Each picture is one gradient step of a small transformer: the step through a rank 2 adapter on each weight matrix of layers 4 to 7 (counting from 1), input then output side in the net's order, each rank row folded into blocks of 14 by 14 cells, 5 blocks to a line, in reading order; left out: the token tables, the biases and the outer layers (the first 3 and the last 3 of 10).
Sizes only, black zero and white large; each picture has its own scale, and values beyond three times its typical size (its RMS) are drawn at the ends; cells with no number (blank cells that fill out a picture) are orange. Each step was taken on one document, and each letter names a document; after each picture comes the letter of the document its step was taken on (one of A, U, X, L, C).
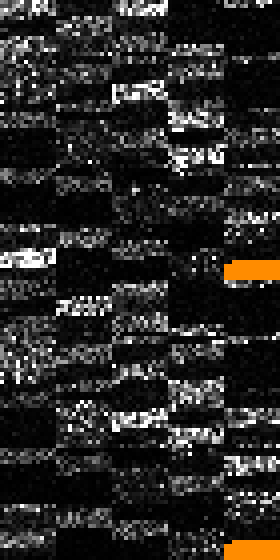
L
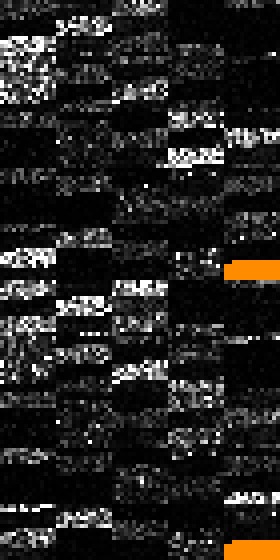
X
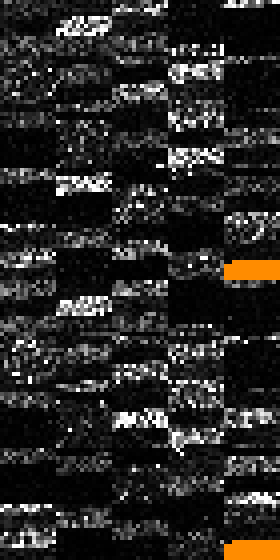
L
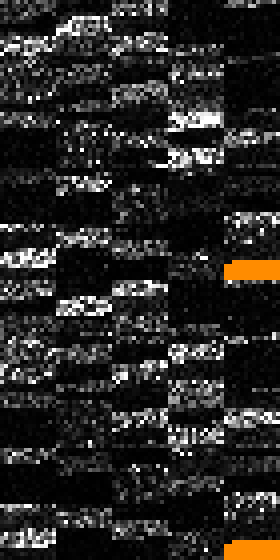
L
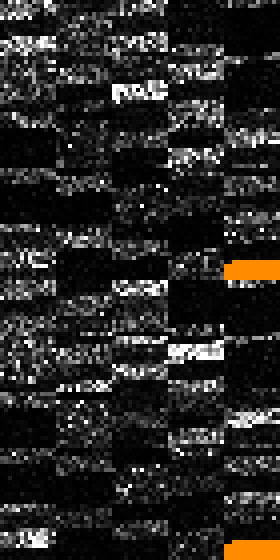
L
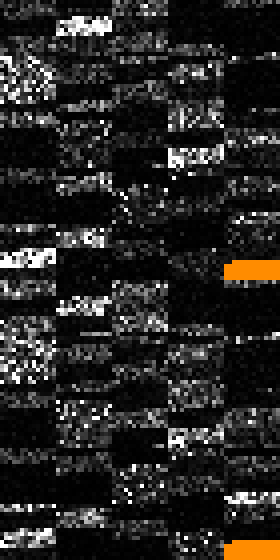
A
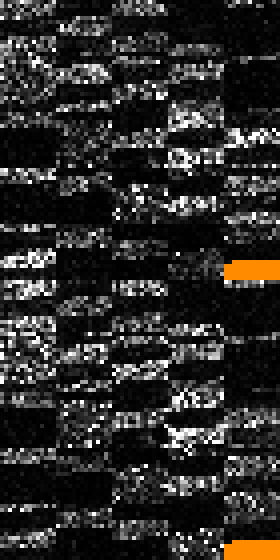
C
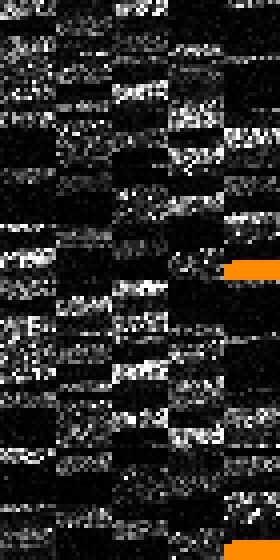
A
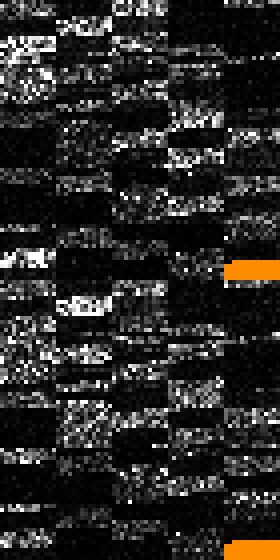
C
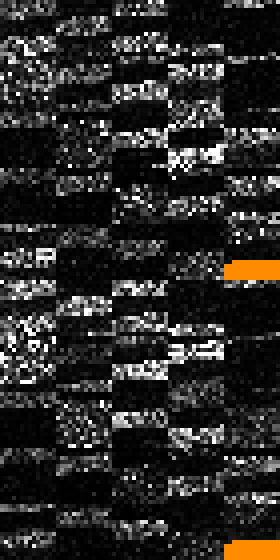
C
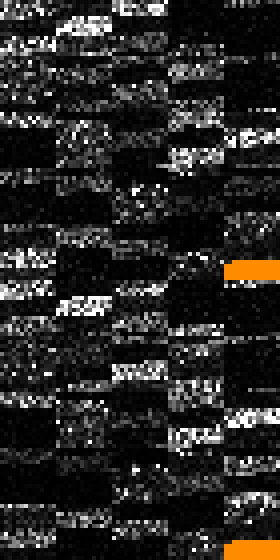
L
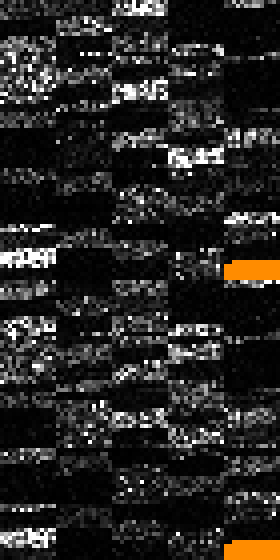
X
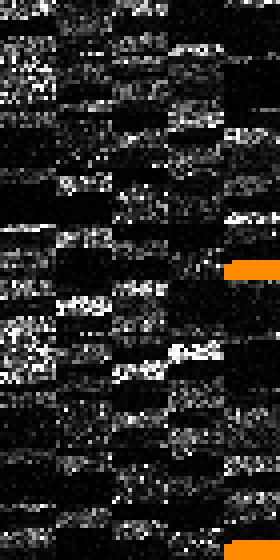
X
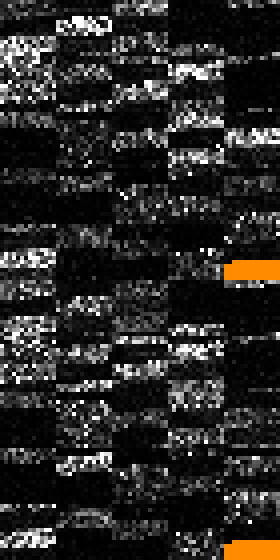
A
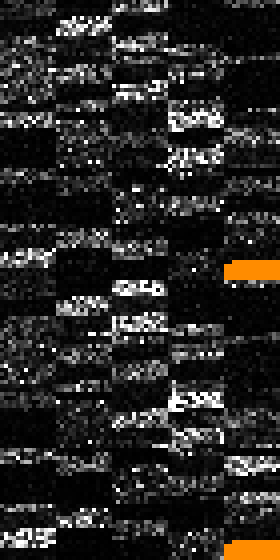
L
